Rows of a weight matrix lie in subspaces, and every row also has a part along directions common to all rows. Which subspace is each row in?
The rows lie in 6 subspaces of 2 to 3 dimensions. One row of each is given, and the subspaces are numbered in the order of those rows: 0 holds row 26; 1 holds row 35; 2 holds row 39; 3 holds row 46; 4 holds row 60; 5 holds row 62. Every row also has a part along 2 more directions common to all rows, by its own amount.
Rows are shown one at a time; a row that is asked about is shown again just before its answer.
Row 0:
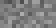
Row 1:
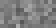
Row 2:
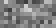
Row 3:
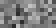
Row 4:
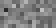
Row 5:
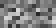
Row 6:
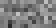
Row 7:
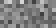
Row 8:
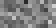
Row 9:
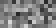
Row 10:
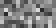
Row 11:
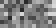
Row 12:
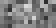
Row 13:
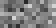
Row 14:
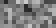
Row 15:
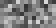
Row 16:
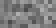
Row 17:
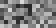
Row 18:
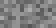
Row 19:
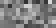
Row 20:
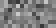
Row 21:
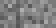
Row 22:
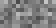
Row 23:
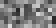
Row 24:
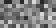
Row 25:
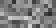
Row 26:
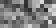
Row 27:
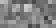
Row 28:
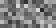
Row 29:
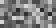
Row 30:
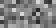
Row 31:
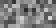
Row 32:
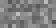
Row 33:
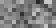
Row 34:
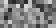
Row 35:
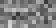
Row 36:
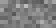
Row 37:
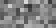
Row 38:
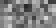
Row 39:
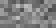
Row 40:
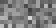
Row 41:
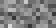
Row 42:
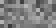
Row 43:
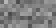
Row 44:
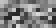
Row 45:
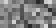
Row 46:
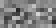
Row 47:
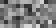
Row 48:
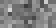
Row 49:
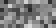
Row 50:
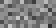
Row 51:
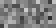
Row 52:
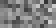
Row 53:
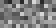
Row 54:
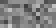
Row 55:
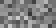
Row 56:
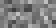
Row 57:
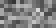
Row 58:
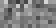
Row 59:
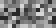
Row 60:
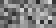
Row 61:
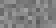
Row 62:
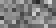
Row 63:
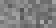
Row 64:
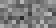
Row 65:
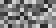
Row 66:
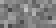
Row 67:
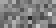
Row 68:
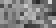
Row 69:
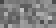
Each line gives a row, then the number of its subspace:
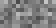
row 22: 1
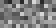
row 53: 2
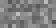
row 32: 1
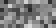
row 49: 0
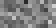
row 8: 0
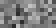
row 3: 3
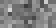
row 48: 5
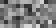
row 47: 5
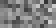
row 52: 0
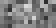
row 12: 5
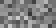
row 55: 2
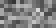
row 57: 2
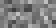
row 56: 1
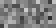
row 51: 4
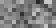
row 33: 5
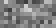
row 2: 4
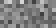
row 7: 2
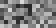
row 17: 5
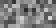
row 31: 4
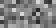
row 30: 5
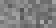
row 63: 4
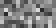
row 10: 3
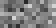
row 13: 0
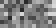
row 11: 0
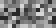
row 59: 3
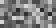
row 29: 3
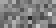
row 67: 4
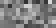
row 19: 0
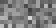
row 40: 4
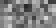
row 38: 5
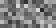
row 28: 3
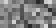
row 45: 5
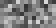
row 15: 5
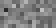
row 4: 3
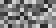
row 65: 2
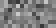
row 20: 1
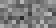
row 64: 5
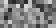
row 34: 1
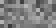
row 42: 2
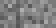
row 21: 4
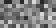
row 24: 2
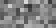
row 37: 0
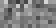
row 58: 1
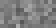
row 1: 3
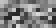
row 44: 3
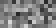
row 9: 1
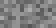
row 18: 3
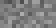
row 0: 2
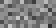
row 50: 2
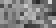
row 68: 0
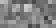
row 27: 1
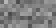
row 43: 4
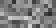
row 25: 2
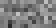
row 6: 1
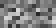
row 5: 3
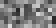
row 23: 3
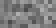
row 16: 1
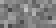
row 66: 4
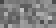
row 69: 4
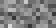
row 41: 0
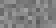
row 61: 4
